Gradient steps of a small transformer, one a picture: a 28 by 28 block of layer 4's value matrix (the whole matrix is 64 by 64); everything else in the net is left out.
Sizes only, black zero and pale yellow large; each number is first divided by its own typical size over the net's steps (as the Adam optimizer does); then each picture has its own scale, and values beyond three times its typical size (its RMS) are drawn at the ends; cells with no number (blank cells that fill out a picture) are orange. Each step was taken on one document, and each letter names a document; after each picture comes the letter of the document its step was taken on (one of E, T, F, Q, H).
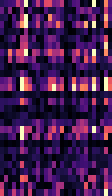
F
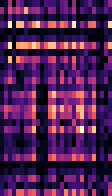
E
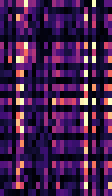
F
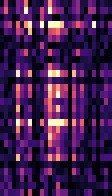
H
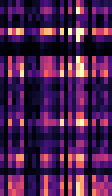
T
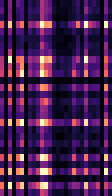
H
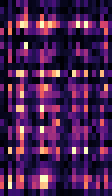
H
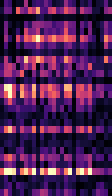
E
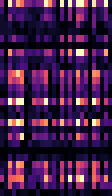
T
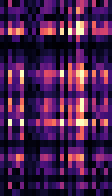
T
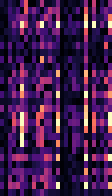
H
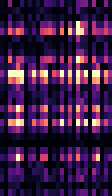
T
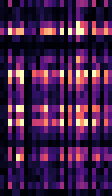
T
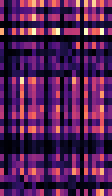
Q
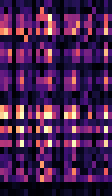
H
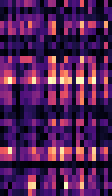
E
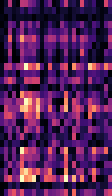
E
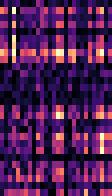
Q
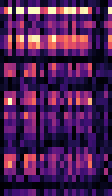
E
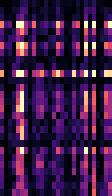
F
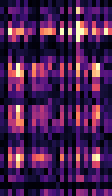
T
